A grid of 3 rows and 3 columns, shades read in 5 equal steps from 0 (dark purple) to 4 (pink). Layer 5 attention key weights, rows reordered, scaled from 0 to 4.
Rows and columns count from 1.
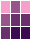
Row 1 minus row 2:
2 1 3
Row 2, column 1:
2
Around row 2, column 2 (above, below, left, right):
2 0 2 1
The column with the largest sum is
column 1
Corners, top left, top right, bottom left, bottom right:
4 4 1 0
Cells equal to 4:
2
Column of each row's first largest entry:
1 1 1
